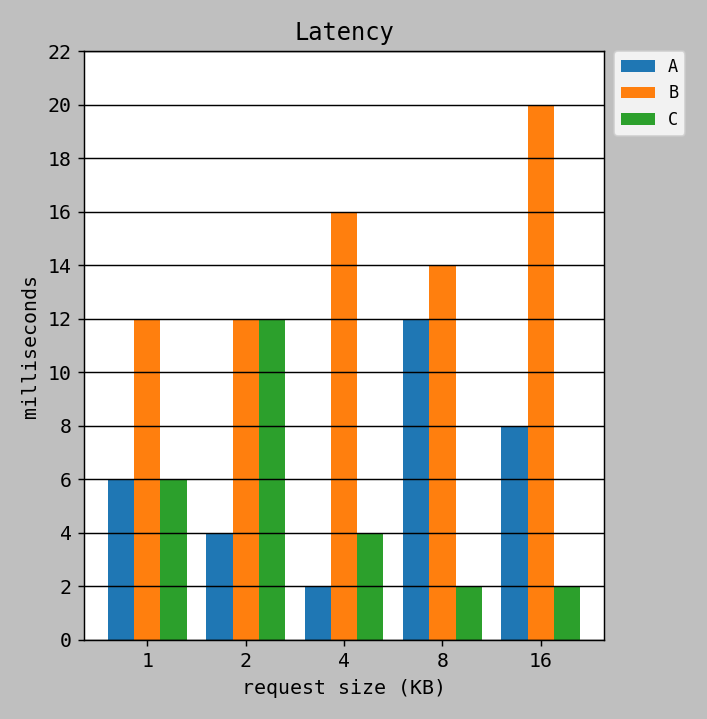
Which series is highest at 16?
B
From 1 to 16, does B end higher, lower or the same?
higher
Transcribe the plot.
Title: Latency
x-axis: request size (KB), ticks 1 2 4 8 16
y-axis: milliseconds, ticks 0 2 4 6 8 10 12 14 16 18 20 22
Legend: A, B, C
Values:
A: 6 4 2 12 8
B: 12 12 16 14 20
C: 6 12 4 2 2
